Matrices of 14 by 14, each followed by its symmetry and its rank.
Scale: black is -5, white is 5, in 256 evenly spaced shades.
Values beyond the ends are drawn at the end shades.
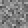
neither, full rank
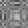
symmetric, rank two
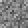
symmetric, full rank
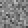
neither, full rank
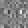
neither, rank three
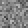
neither, full rank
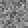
neither, full rank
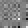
symmetric, rank two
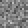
neither, full rank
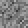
symmetric, full rank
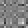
symmetric, rank two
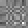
symmetric, rank two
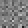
neither, rank three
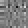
neither, rank three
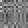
neither, rank three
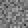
symmetric, full rank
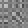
symmetric, rank two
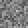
neither, full rank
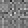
neither, rank three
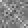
symmetric, full rank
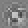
symmetric, rank two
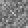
symmetric, full rank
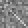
symmetric, full rank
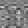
neither, rank three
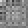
symmetric, rank two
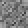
symmetric, full rank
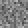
neither, full rank
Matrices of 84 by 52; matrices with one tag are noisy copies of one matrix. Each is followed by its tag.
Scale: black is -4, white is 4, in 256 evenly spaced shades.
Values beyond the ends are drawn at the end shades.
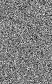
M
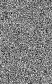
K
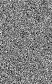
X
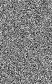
X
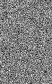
K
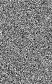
X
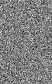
X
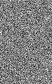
X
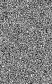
K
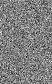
X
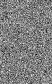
K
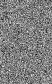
K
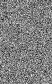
K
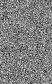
K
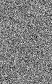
M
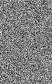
X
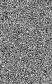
K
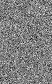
M
